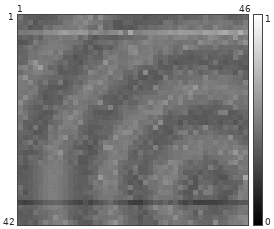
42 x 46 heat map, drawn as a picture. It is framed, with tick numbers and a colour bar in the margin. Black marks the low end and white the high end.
Concentric rings centre on the bottom right. Rows 4 and 38 stand out from the rest. The halves do not mirror each other. In the bottom left lies a patch that is calmer than the rest.
